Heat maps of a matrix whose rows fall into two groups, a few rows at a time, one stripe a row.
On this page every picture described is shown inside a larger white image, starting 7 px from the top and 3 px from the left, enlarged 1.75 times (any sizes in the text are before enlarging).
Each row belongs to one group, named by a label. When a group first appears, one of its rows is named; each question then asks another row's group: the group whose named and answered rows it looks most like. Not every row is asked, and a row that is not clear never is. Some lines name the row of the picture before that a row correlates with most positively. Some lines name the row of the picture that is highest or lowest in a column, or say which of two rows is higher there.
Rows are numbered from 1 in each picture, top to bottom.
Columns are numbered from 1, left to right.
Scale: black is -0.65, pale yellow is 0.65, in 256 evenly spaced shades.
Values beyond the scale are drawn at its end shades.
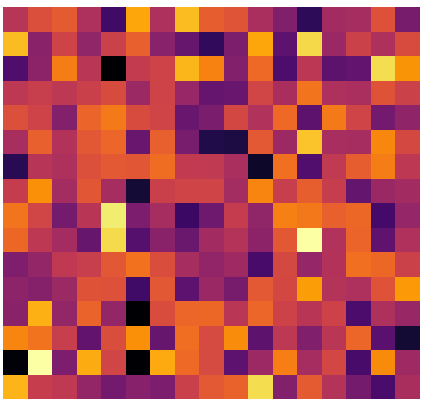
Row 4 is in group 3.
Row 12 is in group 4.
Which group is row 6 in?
3
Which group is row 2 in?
3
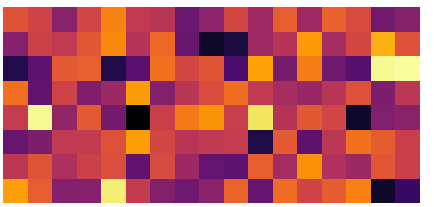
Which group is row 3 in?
4
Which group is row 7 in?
3
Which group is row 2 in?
3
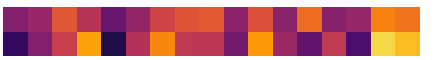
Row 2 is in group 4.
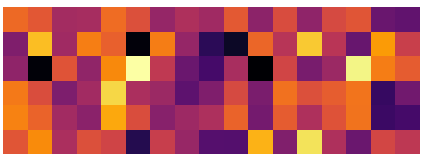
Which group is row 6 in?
3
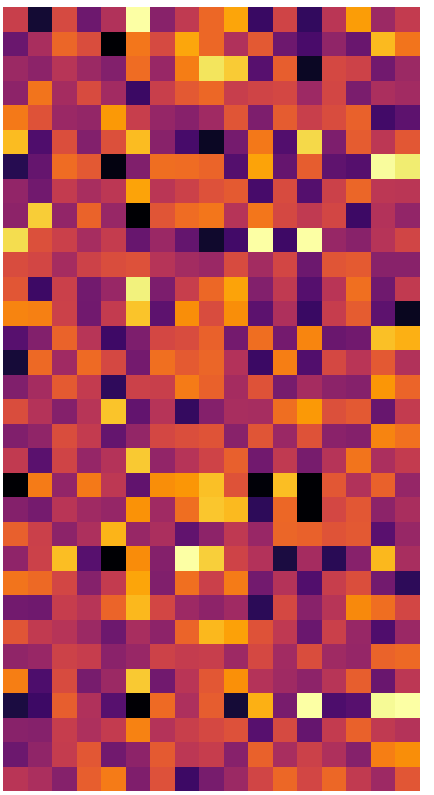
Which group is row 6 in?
3
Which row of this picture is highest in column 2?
9
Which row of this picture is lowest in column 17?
13
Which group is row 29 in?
4
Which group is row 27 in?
4
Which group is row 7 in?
4
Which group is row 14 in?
4
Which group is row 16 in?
4
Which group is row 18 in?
4
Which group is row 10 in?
3
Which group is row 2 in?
4
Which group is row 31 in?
4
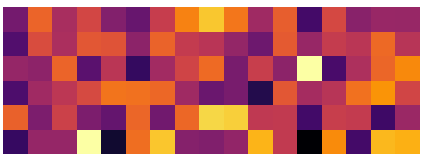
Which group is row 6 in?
4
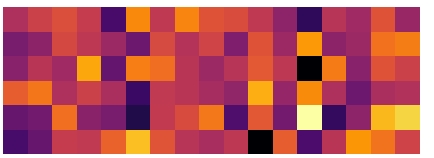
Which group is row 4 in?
3
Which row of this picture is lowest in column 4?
5
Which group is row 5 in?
4
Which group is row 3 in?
4
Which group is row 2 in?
4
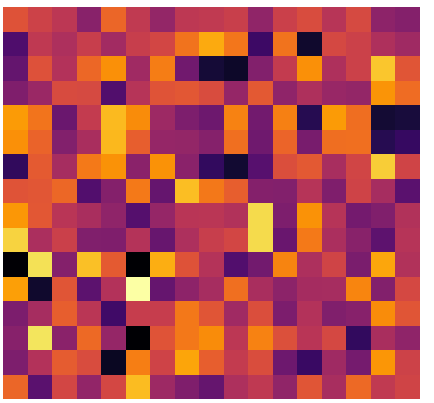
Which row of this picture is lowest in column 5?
15
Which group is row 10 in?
3
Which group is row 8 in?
4
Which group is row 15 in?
4
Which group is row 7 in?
3
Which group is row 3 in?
3
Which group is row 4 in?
4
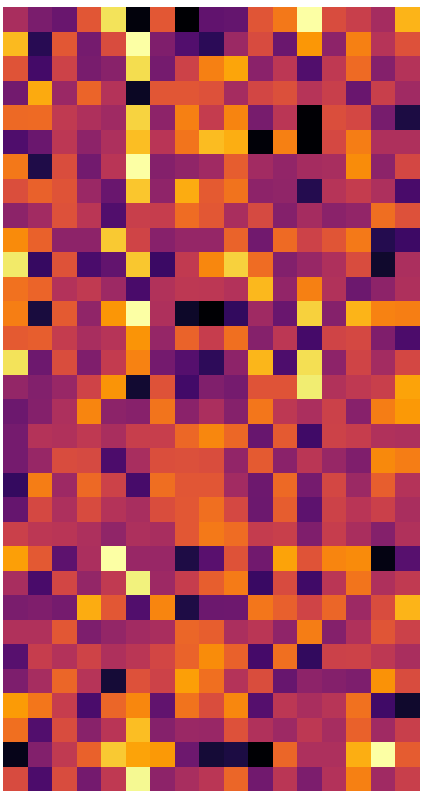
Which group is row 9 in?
4
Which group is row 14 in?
4
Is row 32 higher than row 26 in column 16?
No
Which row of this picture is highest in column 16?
31
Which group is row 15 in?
3
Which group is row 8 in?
4
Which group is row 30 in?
3
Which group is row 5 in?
4
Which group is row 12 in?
3
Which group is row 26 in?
4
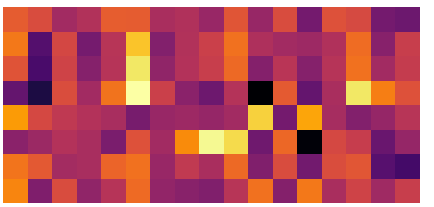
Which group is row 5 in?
3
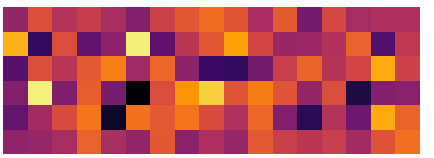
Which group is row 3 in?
3
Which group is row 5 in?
4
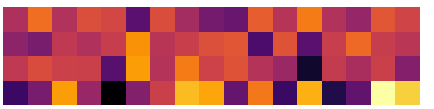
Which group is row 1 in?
3
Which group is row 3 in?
4
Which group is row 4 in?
4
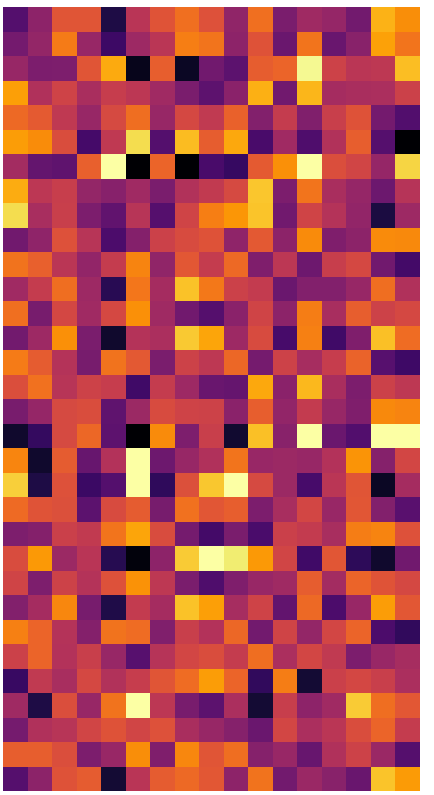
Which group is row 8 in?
3
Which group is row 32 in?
4
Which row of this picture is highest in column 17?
18
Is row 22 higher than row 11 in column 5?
Yes
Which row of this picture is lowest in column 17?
6
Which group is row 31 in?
4
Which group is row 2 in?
4
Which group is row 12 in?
4
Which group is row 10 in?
4
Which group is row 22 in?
3
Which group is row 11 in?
4
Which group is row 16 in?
3
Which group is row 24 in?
3
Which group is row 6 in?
4
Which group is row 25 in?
4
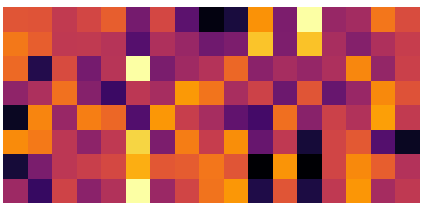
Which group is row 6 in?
4
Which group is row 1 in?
3
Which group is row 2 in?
3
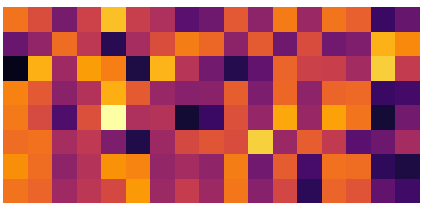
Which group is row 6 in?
3
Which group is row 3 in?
3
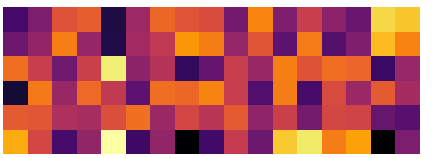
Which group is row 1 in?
4
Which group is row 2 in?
4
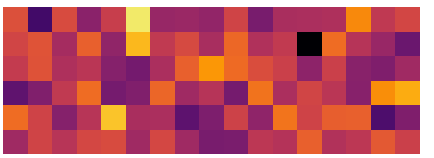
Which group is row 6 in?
3
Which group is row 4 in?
4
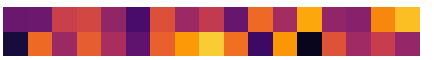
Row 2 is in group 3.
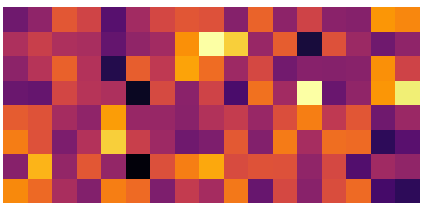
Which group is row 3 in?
4
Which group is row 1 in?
4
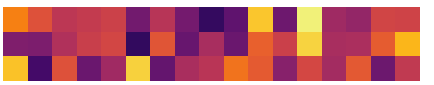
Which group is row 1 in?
3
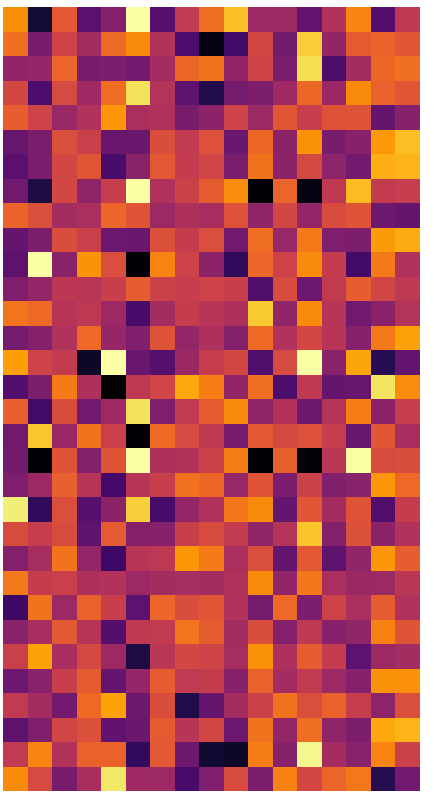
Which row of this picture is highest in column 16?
16
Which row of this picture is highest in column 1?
21
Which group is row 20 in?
4
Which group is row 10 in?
4
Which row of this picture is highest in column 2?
11
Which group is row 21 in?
3
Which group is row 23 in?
4
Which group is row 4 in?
3
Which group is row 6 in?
4
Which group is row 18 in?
3
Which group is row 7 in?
4
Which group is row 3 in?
4
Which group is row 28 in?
4
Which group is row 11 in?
3
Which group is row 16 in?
4
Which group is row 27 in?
3
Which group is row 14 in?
4
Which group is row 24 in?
3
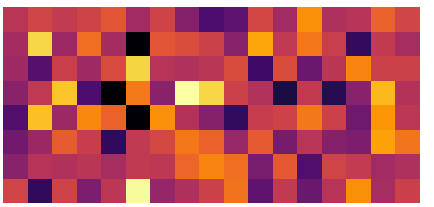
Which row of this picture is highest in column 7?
5
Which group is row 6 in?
4
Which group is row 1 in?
3
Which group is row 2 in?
3
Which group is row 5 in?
3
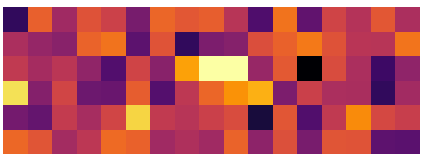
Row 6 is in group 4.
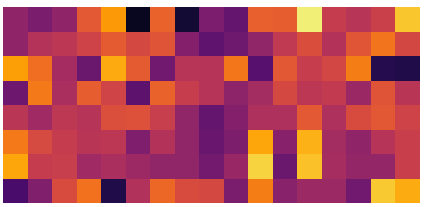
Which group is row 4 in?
3
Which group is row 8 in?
4
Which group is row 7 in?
3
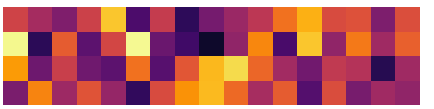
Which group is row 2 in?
3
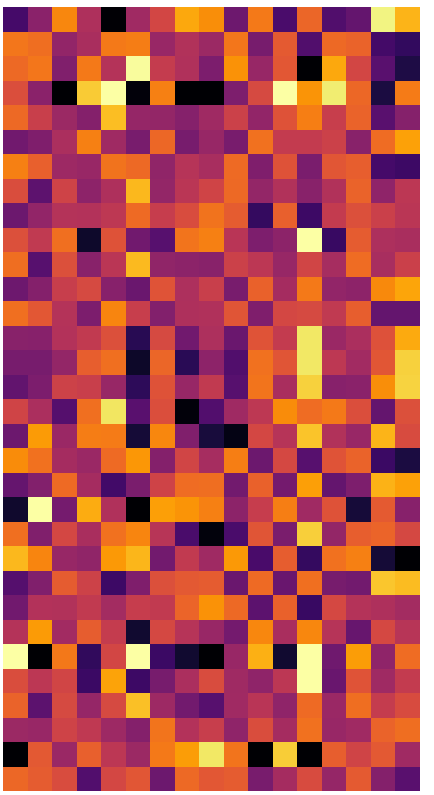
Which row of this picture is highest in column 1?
27
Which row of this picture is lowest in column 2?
27
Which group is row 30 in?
4
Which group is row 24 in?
4
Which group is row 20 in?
4
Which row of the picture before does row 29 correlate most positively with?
2
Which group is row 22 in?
3
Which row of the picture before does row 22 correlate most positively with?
2
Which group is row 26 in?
3
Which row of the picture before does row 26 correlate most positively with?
1
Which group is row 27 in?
3
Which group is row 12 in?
4
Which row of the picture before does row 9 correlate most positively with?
4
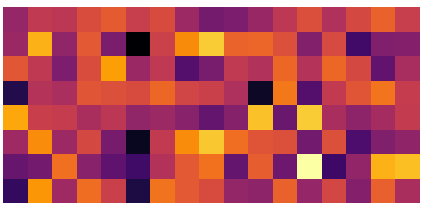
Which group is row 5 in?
3
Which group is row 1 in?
3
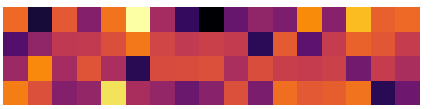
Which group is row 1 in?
3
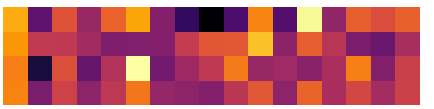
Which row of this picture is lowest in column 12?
1
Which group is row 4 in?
3
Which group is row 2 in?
3
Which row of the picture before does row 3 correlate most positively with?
1
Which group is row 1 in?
3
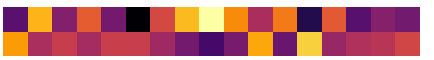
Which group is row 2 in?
3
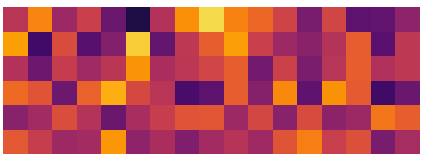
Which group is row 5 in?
4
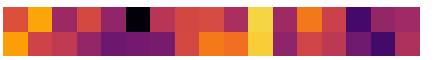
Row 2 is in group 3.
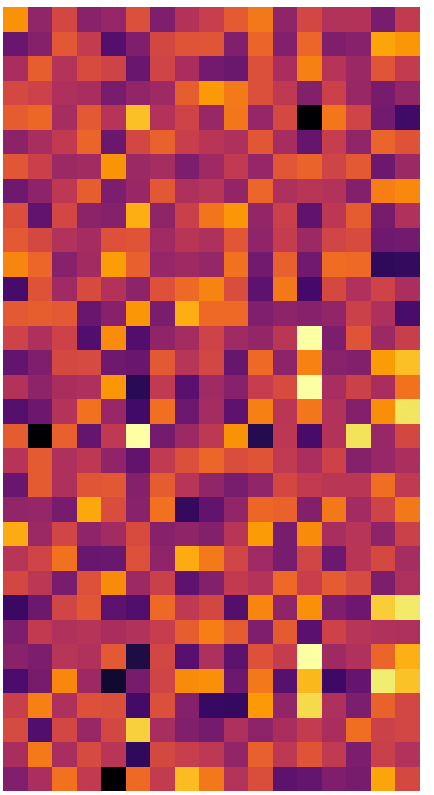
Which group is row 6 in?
4
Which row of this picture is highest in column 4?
21
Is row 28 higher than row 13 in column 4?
Yes
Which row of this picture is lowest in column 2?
18
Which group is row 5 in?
4
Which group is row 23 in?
4
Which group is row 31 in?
3
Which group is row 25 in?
4
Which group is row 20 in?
3
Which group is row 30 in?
3
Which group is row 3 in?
3
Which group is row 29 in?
3
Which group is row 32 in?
4
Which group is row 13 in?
4
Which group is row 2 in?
4
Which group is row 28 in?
4
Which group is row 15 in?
4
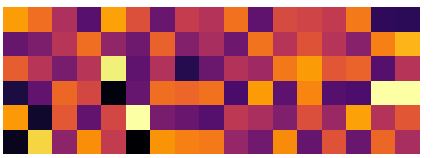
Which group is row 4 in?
4
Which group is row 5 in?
3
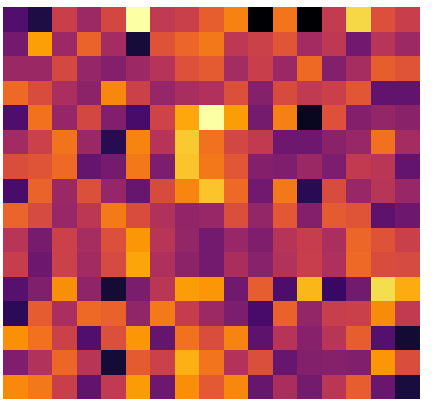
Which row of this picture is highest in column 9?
5
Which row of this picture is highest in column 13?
12
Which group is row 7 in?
4
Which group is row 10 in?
3
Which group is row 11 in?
3
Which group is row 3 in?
4
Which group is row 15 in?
4
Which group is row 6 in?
4
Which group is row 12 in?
4
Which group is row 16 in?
4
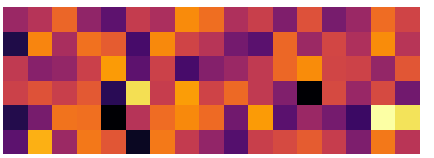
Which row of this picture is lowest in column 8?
3
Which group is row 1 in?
4
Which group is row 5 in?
4
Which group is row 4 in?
4
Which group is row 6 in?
3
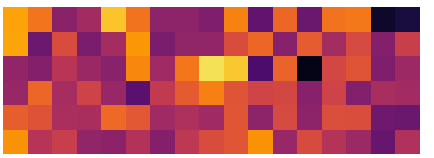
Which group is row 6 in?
3
